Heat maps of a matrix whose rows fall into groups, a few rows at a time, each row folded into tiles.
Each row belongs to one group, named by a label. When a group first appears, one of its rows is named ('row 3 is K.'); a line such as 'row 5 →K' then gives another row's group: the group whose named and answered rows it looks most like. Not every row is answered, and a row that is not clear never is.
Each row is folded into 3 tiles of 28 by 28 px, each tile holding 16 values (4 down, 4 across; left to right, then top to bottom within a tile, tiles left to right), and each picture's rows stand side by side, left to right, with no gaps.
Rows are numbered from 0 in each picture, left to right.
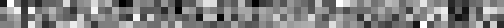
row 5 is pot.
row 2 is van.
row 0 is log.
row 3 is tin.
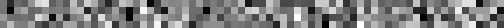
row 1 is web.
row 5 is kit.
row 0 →van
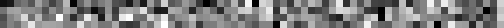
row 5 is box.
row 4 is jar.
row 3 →log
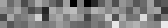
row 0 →jar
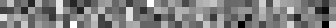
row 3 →box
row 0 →web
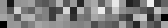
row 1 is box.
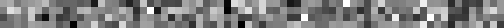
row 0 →box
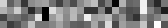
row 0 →jar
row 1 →web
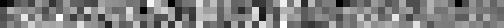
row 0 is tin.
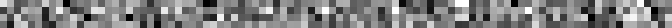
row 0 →web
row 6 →jar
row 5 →van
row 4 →web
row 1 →box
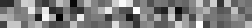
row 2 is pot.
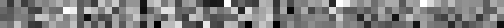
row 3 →log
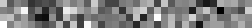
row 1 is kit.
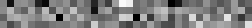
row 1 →van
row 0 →jar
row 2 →tin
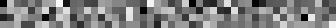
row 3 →tin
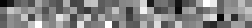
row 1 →web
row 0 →tin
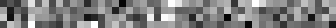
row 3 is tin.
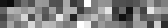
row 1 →pot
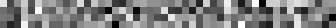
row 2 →web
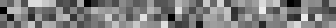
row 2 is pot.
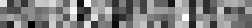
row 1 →pot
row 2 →log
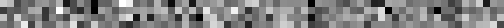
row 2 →kit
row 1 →van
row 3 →box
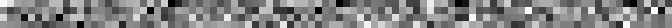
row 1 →kit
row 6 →jar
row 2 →tin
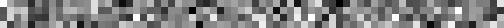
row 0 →pot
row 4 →tin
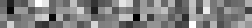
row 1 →van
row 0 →van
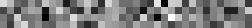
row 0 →web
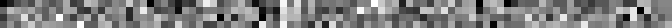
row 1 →web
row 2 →van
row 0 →tin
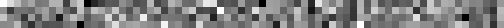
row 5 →box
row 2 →jar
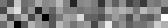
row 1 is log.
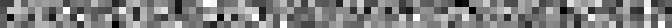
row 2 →van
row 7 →web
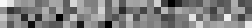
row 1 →log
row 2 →tin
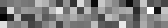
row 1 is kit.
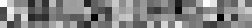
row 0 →pot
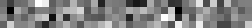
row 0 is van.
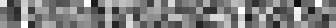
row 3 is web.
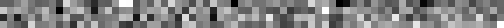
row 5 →tin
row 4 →tin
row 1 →van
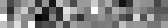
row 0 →pot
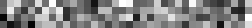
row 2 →box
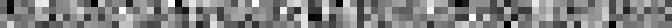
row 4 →log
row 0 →van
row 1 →kit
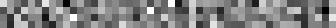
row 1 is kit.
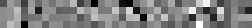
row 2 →jar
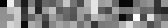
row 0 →log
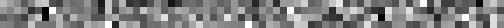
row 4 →jar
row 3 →kit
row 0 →jar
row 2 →tin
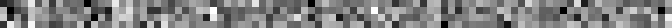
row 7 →box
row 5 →log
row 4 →kit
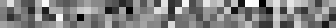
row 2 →kit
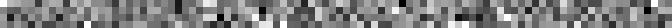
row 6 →web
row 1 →pot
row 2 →van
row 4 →web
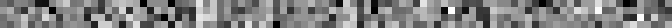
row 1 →kit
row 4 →log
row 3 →log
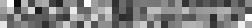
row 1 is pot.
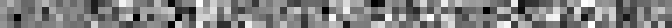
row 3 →box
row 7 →pot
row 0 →jar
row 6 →kit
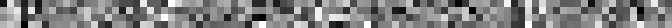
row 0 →log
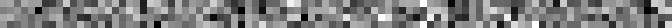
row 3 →van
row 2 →box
